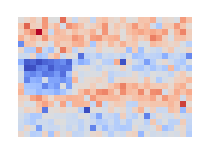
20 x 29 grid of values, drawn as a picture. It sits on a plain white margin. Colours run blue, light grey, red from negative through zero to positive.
Ninth with the lowest average: middle left. Stripes: horizontal, repeating 2 times. Ninth with the highest average: top left. Odd rows or columns: none. Odd patch: lower, in the middle left.
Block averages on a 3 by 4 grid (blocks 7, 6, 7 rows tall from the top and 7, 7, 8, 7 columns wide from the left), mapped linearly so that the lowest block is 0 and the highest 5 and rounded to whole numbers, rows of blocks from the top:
5 5 5 5
0 3 4 4
4 4 4 4
